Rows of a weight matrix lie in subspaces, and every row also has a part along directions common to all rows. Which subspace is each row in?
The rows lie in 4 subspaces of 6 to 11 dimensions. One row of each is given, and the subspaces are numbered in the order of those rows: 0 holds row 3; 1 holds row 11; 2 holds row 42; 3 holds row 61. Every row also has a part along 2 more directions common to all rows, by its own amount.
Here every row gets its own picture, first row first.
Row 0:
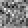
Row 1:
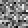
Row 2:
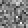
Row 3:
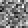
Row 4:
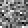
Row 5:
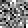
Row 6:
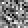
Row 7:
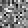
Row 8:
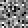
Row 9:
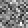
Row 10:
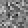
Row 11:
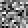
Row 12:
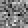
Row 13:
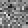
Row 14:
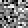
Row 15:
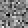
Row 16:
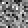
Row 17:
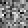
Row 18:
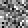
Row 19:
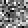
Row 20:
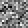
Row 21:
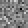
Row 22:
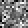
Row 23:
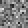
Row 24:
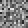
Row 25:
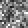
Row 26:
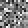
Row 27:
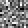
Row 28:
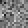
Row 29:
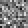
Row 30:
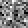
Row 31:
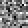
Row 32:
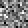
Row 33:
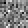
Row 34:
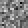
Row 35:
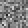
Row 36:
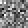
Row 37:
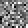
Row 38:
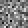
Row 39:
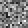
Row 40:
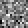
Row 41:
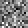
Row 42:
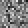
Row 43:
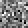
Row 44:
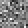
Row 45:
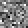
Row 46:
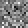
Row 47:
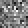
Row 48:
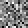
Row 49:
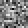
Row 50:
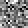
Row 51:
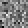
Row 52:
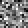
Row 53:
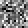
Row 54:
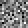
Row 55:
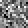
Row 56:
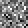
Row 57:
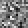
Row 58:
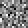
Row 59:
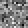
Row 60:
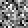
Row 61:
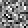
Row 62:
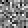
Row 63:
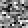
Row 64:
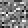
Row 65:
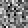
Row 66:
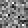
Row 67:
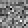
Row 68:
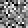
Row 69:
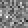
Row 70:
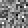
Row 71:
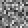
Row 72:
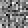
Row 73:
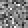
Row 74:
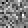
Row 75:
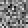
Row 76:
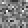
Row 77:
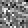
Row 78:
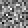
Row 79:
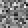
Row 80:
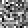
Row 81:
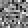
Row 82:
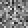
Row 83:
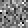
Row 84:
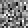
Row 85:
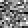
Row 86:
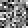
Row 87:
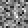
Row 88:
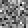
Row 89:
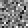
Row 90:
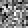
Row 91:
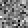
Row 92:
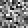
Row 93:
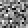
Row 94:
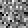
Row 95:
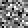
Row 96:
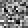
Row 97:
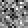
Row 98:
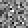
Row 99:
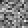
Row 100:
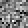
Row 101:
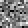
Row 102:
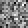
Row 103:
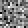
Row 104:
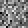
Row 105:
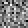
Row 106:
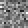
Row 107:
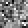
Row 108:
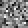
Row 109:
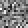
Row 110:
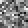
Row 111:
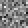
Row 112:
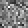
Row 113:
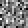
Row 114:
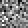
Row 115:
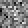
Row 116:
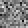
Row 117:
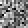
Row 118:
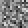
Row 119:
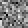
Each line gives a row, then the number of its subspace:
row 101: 0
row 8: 1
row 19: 0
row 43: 3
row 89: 3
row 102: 3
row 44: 2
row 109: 1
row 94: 0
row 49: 0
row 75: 1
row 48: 1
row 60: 2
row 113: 2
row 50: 2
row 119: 1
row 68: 1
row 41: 1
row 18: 1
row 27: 2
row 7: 0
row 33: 0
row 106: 0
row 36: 0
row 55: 3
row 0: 2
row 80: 2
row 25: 0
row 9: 2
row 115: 3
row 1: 1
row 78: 3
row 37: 1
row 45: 1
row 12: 1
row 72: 1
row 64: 1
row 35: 1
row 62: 2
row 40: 1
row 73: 3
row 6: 2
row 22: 2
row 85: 0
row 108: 3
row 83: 2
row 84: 3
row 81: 0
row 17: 0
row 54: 3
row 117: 0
